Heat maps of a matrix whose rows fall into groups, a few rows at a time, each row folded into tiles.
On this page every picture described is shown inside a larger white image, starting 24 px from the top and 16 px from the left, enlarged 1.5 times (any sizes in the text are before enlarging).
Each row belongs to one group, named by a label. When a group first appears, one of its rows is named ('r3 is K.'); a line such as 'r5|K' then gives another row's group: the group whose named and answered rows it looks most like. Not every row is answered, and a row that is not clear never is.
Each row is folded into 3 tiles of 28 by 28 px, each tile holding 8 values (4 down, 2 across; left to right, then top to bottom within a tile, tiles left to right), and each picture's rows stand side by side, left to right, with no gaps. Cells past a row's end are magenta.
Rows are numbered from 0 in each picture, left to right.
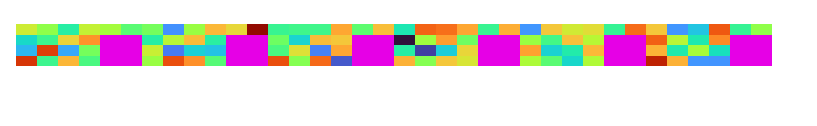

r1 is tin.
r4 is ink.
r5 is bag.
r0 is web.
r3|ink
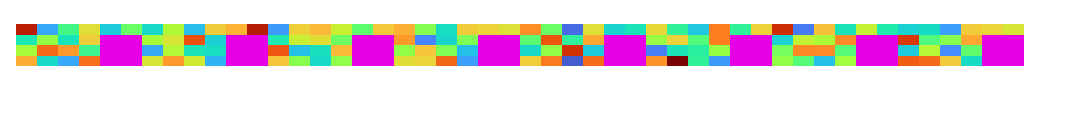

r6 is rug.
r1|tin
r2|ink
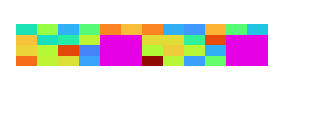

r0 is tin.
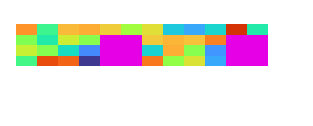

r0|tin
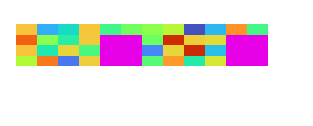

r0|bag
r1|rug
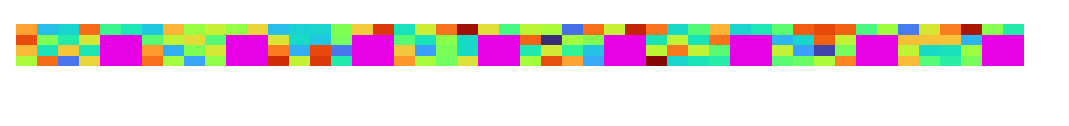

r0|bag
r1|ink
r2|tin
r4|tin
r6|ink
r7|ink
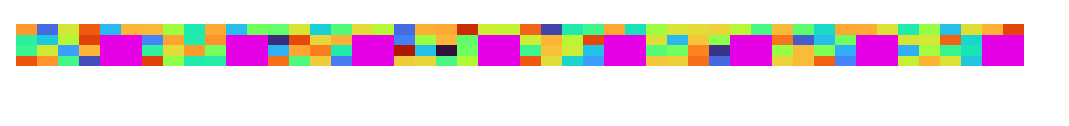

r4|rug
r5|tin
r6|tin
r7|tin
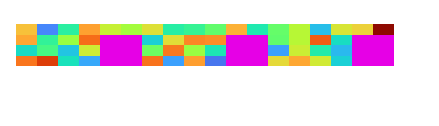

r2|tin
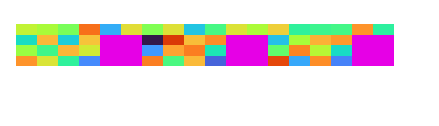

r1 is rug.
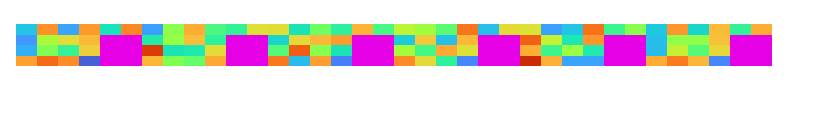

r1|ink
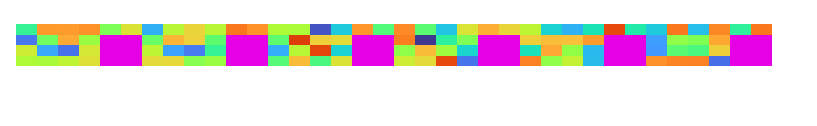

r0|ink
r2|rug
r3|tin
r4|rug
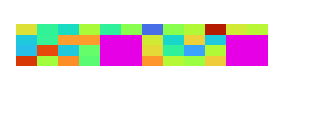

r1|ink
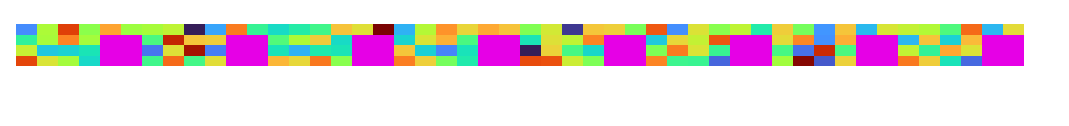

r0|ink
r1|rug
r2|tin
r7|bag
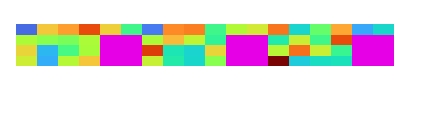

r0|ink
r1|ink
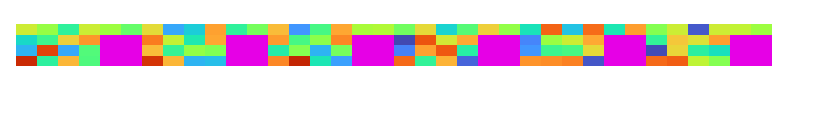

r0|web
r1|bag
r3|rug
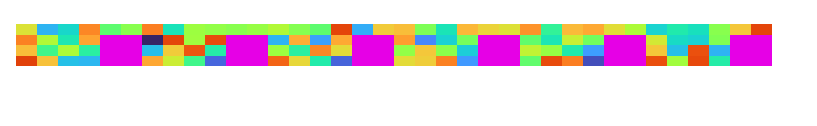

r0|bag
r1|rug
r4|tin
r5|tin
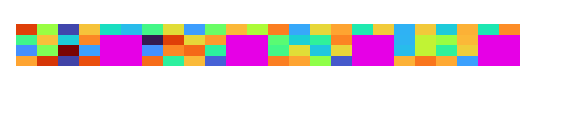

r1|rug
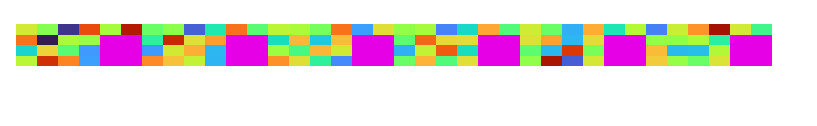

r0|tin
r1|rug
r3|rug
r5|ink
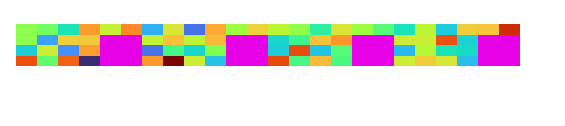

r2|web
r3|tin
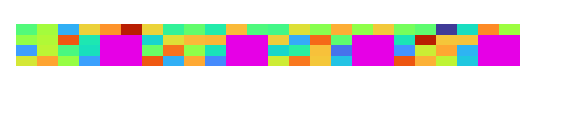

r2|tin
